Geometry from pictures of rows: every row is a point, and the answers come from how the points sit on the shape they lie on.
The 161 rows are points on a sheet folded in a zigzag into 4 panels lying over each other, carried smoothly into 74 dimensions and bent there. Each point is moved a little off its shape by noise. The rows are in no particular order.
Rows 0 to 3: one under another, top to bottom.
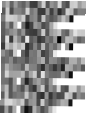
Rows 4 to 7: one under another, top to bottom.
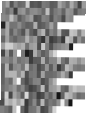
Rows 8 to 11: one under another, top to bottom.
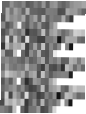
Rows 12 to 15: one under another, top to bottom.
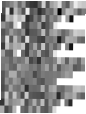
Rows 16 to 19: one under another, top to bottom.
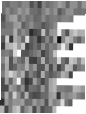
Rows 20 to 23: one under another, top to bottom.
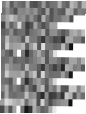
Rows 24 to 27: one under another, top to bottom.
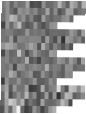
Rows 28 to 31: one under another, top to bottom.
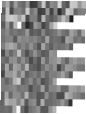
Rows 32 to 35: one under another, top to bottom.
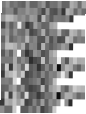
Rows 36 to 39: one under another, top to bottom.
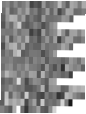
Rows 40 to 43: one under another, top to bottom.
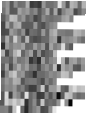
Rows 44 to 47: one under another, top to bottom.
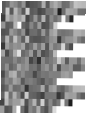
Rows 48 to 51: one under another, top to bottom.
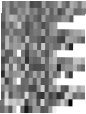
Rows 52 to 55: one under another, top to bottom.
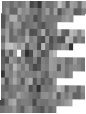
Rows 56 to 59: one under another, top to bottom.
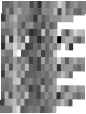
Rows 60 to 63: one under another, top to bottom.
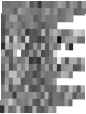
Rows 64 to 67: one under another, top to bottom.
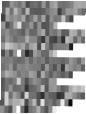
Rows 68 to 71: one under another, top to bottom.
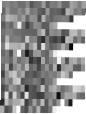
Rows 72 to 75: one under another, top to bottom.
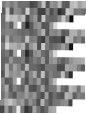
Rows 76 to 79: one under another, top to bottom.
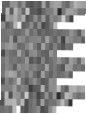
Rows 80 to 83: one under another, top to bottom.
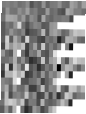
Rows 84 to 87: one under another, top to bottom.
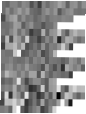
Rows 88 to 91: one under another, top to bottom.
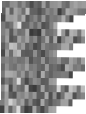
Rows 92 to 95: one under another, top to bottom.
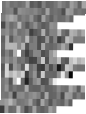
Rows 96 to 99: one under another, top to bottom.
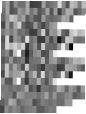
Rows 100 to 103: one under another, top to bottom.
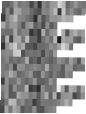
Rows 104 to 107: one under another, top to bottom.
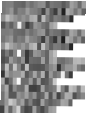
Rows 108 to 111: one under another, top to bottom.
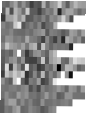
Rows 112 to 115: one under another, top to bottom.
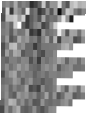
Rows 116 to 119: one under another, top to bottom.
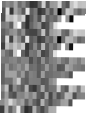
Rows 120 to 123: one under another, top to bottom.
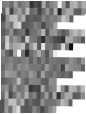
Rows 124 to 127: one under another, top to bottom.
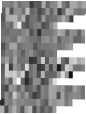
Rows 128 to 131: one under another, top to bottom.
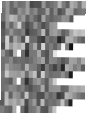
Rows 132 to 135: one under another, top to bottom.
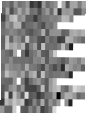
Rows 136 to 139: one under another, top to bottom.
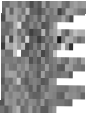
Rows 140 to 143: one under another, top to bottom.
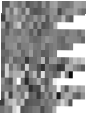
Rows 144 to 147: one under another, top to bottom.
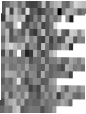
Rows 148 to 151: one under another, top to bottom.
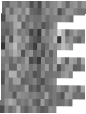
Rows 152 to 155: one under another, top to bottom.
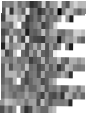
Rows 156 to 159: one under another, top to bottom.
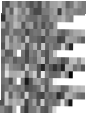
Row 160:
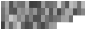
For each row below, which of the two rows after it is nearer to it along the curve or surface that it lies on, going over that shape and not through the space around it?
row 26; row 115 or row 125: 125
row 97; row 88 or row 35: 35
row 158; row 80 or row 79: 80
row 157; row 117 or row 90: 90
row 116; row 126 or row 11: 126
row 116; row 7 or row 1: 1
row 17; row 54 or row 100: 100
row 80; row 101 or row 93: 93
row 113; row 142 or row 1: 1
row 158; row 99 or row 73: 73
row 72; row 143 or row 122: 143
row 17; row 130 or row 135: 135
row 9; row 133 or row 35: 133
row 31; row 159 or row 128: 159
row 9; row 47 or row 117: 47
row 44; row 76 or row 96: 76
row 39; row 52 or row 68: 68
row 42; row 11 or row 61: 11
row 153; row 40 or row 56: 56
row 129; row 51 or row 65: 65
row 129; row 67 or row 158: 67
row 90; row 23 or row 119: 23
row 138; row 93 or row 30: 30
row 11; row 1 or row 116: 1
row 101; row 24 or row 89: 89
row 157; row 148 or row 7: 148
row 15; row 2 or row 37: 2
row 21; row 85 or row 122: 122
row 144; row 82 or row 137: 137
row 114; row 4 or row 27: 4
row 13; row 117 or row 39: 39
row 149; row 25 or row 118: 118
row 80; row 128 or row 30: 30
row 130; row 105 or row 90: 105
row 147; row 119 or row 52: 52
